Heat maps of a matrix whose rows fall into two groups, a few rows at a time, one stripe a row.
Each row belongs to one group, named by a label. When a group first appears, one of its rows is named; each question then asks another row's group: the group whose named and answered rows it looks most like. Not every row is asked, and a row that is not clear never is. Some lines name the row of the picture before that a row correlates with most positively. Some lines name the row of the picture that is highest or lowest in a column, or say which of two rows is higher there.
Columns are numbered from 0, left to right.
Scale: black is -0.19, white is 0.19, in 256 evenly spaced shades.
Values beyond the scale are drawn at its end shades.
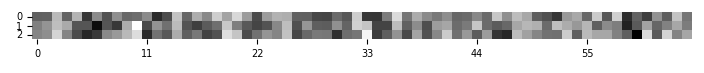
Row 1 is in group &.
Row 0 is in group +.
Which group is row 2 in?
&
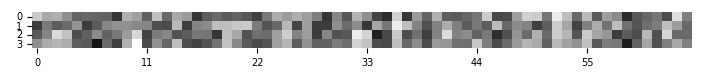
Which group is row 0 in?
&
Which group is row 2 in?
&
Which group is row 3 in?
&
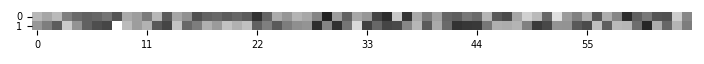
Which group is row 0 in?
&
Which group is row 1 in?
+
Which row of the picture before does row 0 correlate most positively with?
0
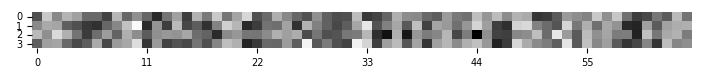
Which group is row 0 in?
+
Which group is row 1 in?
&
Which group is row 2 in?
&
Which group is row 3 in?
&
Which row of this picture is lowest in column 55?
0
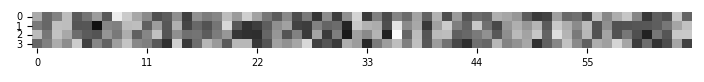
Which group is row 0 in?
+
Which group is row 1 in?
&
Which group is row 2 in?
&
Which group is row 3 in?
+
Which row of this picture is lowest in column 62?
3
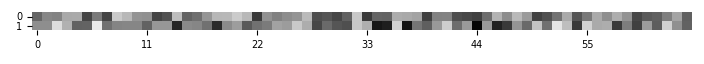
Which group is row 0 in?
+
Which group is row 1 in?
&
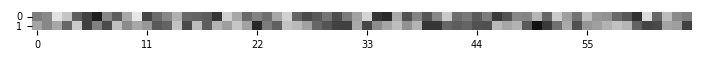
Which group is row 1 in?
+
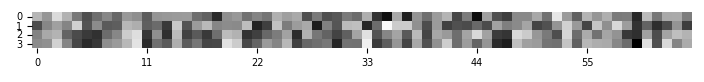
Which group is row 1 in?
+
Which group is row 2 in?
&
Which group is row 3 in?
&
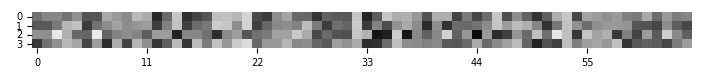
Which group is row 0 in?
+
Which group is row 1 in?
+
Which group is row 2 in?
&
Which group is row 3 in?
+
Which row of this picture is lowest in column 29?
1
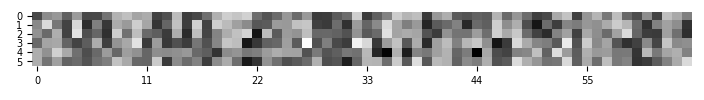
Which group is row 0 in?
+
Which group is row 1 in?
+
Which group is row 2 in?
+
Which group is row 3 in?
&
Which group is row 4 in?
&
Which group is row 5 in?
&
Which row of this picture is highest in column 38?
5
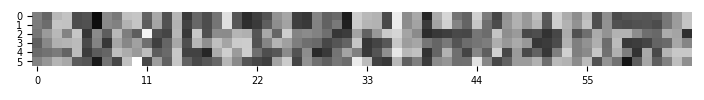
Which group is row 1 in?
&
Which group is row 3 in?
+
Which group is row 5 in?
&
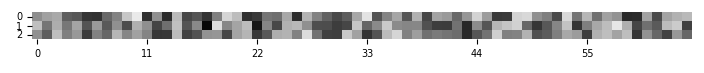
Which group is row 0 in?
&
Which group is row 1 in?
+
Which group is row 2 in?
+
